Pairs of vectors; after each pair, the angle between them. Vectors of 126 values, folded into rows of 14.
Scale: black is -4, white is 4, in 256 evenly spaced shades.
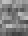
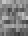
nearly parallel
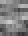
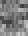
nearly opposite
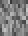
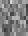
nearly opposite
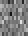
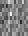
nearly opposite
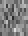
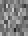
nearly opposite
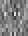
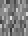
orthogonal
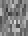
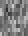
nearly parallel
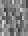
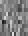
partly opposed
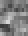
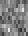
partly opposed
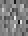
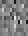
nearly parallel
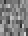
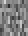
nearly opposite
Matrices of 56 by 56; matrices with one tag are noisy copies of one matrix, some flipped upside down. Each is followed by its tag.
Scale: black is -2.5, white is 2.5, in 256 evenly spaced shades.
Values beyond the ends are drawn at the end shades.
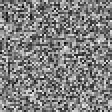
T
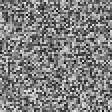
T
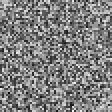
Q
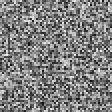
T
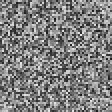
Q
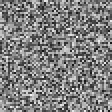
T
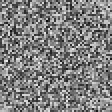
Q
